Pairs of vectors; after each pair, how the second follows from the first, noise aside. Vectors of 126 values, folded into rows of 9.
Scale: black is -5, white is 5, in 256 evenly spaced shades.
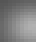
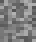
shuffled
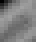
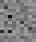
shuffled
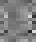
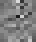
wrapped around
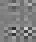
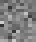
shuffled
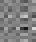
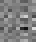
copied
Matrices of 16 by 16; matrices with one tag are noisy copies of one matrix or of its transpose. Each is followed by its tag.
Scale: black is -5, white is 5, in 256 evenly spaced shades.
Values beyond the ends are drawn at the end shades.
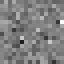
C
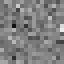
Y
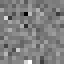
Y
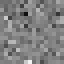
Y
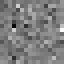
Y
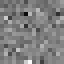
Y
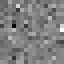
Y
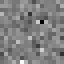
C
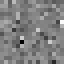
C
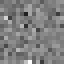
Y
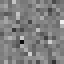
C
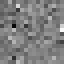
Y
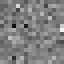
Y
